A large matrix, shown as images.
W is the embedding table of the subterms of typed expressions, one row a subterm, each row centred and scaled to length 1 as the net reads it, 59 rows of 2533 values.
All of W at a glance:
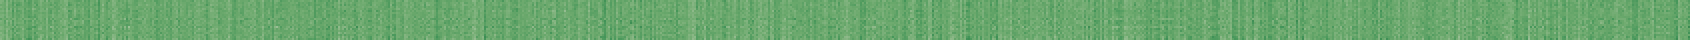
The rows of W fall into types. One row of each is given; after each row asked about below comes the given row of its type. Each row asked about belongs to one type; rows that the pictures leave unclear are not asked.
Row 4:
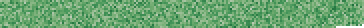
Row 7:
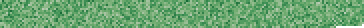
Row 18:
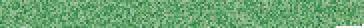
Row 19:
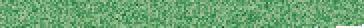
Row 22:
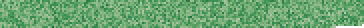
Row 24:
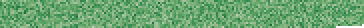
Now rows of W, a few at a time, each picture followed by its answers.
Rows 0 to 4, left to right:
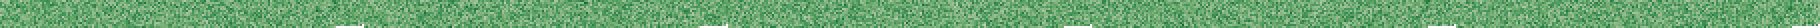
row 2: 7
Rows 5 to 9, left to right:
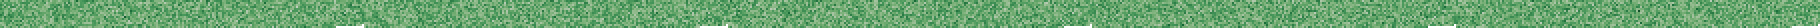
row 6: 22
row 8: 24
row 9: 18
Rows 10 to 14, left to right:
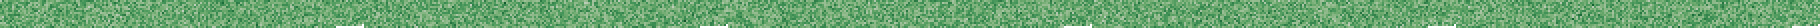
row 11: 19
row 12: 22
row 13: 18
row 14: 19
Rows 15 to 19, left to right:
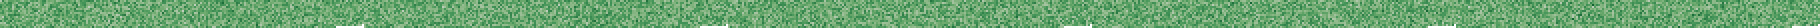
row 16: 22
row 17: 22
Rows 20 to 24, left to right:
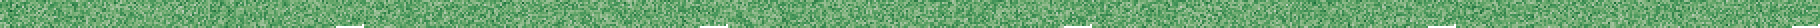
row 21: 18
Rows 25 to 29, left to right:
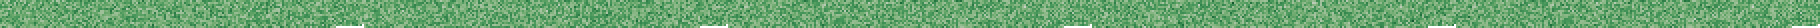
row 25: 7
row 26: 22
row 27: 7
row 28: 19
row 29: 7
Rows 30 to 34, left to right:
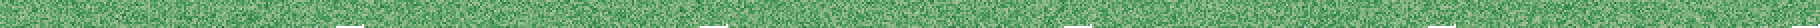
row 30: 19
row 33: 22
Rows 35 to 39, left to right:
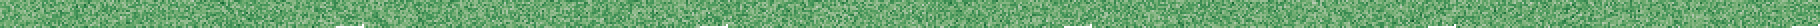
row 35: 18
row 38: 19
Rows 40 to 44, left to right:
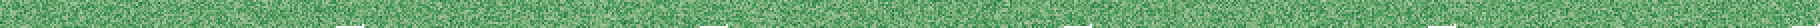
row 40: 18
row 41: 7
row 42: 7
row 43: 4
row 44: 4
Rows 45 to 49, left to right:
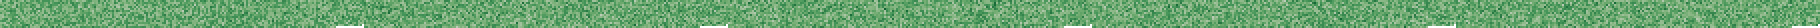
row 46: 24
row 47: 19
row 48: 18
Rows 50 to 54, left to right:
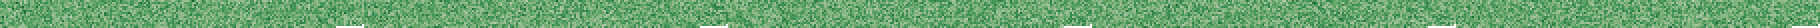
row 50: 4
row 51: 24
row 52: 22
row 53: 18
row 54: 7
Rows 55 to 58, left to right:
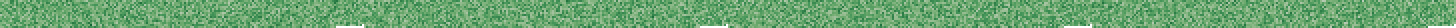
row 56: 22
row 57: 7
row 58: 4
